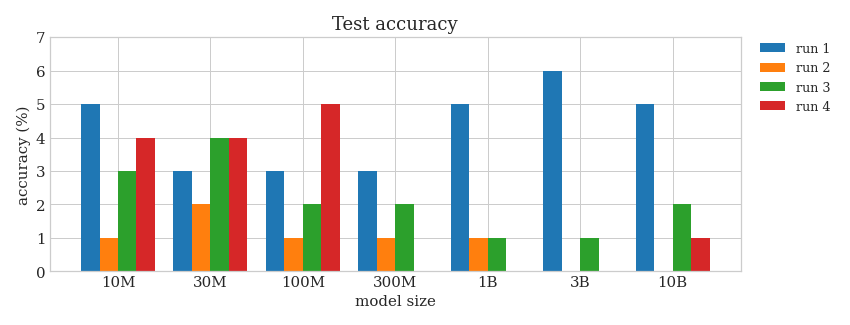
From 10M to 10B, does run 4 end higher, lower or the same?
lower
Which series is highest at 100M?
run 4
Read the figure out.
Title: Test accuracy
x-axis: model size, ticks 10M 30M 100M 300M 1B 3B 10B
y-axis: accuracy (%), ticks 0 1 2 3 4 5 6 7
Legend: run 1, run 2, run 3, run 4
Values:
run 1: 5 3 3 3 5 6 5
run 2: 1 2 1 1 1 0 0
run 3: 3 4 2 2 1 1 2
run 4: 4 4 5 0 0 0 1
